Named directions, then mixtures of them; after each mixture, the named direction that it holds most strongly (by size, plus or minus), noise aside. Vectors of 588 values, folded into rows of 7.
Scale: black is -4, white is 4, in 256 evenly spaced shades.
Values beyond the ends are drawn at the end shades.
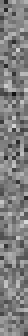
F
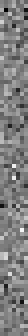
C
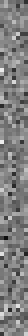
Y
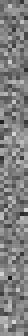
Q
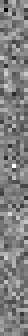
F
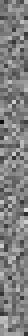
Q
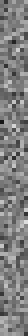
F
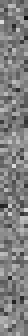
Q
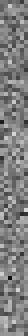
Q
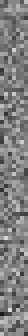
Y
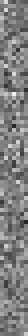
F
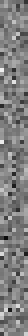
Y
